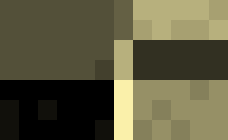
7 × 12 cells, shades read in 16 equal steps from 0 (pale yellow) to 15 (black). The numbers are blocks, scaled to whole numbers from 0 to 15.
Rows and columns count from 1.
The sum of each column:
83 85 84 85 85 85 26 52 51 52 52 51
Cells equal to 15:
14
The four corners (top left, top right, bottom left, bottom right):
10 5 14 6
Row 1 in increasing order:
4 4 4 4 5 9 10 10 10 10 10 10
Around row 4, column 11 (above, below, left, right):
12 7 12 12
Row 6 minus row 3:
4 5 4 5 5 5 -4 -6 -5 -6 -6 -6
